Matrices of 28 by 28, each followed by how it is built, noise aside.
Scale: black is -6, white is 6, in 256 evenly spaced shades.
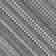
Toeplitz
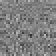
low rank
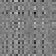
low rank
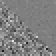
lower triangular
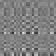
low rank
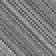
Toeplitz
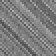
Toeplitz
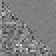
lower triangular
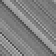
Toeplitz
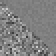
lower triangular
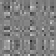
low rank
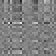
low rank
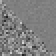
lower triangular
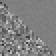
lower triangular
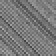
Toeplitz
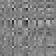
low rank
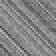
Toeplitz
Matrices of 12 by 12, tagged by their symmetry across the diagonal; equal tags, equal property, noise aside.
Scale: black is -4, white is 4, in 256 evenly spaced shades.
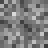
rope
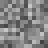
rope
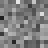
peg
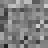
peg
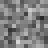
peg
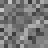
rope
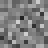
peg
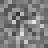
rope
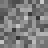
rope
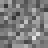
rope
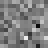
peg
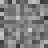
rope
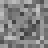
rope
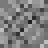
rope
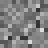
rope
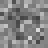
rope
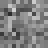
peg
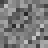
rope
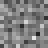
peg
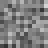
peg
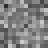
rope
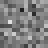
peg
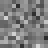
peg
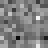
peg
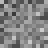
rope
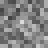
rope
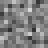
peg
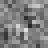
peg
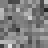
peg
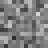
peg
